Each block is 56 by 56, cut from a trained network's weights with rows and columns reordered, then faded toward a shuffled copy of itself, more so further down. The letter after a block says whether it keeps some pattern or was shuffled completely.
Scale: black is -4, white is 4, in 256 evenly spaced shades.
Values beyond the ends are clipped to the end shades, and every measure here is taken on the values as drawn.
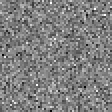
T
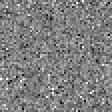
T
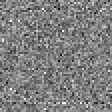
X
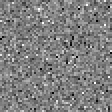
T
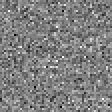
X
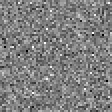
X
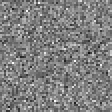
T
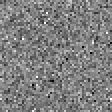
T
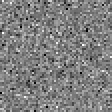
T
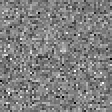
X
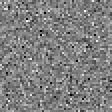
T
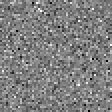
T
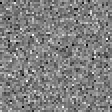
T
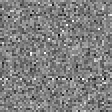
X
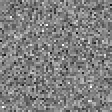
T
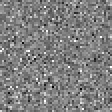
X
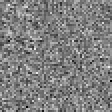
X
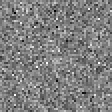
T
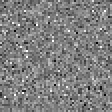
T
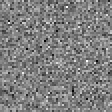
X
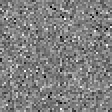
X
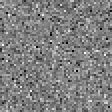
T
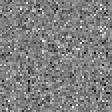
X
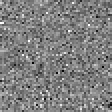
X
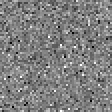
T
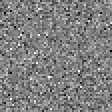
T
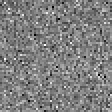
T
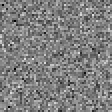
T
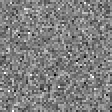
T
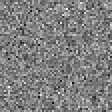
T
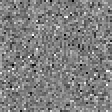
T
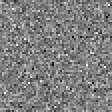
T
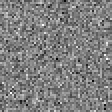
T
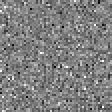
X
